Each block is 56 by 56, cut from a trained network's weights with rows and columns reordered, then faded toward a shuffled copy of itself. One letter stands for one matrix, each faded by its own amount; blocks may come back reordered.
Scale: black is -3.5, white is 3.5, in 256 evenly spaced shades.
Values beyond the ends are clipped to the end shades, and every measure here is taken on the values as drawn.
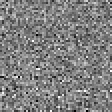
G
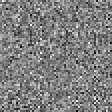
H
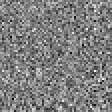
H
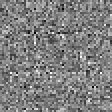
G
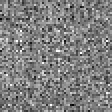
G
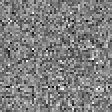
G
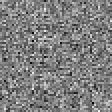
H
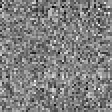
G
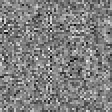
H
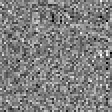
H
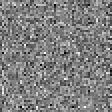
G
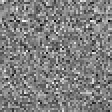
G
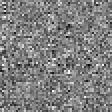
G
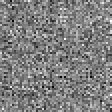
G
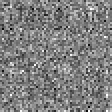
G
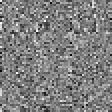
H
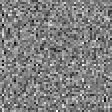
H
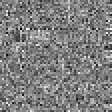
G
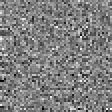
G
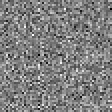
H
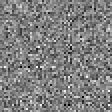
G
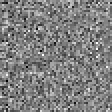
H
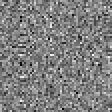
H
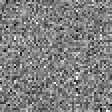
H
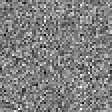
H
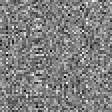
H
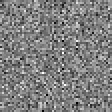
H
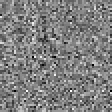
G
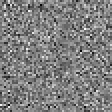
H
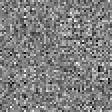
H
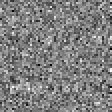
H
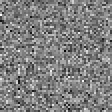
H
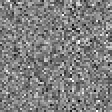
H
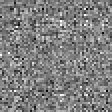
G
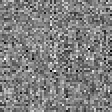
G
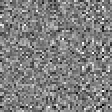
H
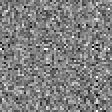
H
